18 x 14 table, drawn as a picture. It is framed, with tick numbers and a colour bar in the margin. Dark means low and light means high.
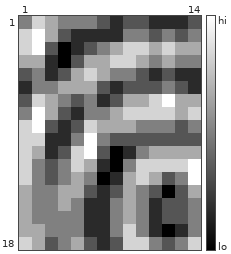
Ninth with the highest average: middle right. Rings: centred on the bottom right. Odd rows or columns: none. Calmest part: bottom left. Slope: none.
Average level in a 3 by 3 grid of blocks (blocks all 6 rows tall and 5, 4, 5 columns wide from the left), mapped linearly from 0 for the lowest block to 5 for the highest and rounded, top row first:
2 2 1 | 3 2 5 | 4 0 1
